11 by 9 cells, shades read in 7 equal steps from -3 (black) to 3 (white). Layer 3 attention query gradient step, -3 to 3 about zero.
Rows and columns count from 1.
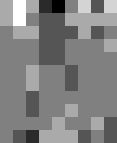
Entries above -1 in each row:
6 7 5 7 7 8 8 8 8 8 5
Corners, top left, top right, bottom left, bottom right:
1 2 0 -1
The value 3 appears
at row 1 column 2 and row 2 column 2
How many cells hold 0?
54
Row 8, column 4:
0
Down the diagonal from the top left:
1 3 1 -1 -1 -1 0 0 0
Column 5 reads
-3 -1 -1 -1 -1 0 0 0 0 1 1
